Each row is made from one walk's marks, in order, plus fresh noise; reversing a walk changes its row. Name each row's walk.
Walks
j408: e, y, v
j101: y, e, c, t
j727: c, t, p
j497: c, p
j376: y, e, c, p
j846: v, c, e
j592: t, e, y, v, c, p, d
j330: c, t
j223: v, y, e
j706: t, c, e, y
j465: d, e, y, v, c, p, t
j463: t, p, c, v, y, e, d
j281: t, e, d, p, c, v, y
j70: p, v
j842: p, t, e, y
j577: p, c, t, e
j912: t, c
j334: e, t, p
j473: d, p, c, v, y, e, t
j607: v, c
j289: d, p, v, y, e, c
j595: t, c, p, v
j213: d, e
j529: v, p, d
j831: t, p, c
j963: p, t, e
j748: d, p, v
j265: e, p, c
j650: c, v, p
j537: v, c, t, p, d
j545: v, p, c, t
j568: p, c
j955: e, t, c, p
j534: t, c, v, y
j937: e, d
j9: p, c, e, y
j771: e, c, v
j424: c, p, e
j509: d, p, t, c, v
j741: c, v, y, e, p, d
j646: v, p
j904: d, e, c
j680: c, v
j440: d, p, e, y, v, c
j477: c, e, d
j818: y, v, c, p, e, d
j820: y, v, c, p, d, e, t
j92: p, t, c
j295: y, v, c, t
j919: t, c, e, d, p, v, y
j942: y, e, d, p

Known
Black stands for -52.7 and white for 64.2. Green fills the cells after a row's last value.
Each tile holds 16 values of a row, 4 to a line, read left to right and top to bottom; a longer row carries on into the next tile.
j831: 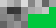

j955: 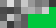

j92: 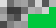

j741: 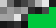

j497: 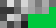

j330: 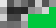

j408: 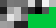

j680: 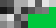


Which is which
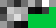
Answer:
j919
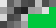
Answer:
j101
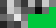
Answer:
j223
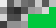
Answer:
j912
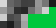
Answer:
j820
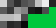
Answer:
j529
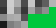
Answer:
j846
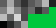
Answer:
j213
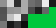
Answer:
j942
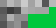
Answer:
j568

